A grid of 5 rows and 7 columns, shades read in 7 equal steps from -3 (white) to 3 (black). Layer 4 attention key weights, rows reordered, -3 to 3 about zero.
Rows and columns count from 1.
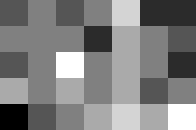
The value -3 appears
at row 3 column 3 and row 5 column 7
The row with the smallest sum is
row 5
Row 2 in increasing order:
-1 0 0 0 0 1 2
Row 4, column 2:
0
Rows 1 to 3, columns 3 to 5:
1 0 -2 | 0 2 -1 | -3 0 -1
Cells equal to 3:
1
